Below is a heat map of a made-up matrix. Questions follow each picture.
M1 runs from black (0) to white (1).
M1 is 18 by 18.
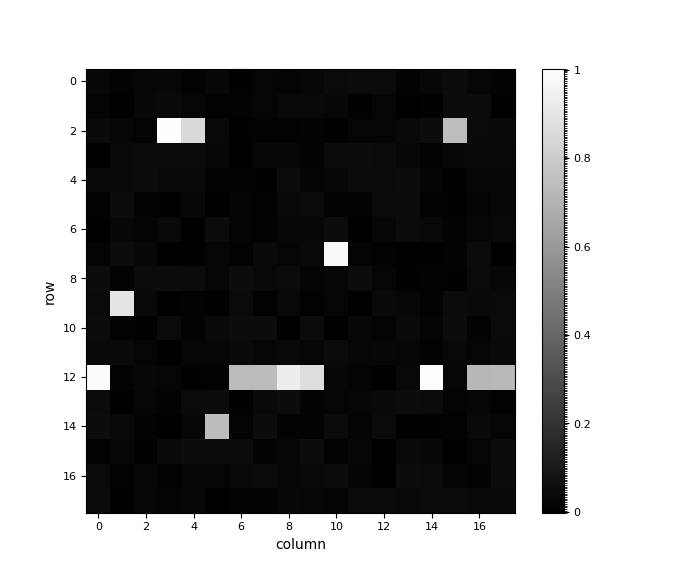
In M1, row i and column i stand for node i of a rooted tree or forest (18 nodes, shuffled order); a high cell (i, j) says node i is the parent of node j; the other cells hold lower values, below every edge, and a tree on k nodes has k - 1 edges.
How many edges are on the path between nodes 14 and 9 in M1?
2
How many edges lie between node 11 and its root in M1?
0
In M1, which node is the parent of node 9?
12
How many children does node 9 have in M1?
1
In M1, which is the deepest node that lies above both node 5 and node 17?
12
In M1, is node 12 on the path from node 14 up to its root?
yes
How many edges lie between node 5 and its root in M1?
2
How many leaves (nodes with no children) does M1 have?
13
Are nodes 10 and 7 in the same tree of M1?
yes
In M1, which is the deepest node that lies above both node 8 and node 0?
12
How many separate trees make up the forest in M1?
4
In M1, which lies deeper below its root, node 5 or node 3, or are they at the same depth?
node 5
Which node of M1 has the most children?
12
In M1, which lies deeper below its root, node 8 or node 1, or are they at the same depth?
node 1
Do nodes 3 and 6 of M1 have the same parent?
no
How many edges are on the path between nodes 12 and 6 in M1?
1
